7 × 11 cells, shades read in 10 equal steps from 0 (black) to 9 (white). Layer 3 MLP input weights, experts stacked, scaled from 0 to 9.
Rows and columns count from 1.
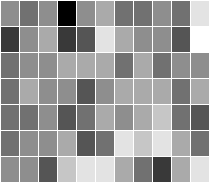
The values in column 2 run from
4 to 6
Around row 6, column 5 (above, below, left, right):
4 8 6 4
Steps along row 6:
up same up down up up down up down down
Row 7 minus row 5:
1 1 -2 4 4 2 1 -2 -5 2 5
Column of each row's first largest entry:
11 11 4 2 9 7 5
